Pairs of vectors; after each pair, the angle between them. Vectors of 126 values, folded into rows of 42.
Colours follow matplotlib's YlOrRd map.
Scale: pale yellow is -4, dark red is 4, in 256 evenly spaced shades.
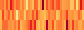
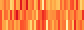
nearly opposite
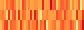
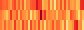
partly opposed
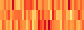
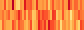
nearly parallel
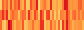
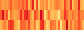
partly aligned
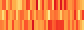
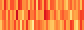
partly opposed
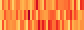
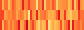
nearly opposite
